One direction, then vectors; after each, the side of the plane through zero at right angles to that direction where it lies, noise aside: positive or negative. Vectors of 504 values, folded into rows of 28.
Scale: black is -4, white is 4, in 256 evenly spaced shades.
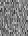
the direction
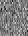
positive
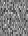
positive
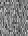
negative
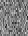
negative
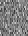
positive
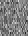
positive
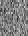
positive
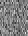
negative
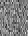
negative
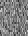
negative
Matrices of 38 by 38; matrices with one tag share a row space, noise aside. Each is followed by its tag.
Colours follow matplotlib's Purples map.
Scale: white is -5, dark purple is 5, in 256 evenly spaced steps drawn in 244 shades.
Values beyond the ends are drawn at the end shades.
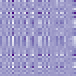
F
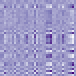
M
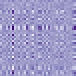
F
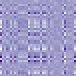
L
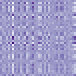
F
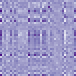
L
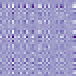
F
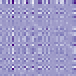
F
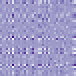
F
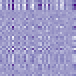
F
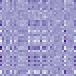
L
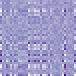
L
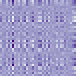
F
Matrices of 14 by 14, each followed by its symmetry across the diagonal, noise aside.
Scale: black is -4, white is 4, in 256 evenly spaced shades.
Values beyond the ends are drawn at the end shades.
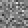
neither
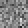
neither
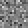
antisymmetric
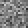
neither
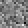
antisymmetric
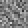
antisymmetric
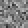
neither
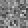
antisymmetric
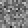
neither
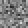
neither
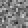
antisymmetric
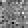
antisymmetric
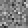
antisymmetric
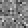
antisymmetric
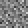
antisymmetric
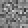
neither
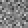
antisymmetric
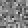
antisymmetric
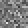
neither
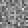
neither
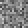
neither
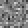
antisymmetric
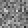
neither
